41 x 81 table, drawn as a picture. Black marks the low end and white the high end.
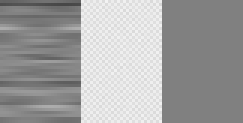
The table splits into one row of 3 panels. Panel 1,1: middling, streaked across. Panel 1,2: very high, checkered, faint in contrast. Panel 1,3: middling, flat.
